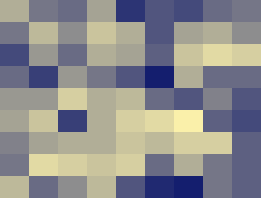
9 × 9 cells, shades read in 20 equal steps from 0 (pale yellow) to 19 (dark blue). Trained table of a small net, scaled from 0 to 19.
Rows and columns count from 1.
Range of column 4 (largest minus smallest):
7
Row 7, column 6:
5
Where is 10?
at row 5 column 8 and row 7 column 1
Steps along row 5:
same down up down up up down up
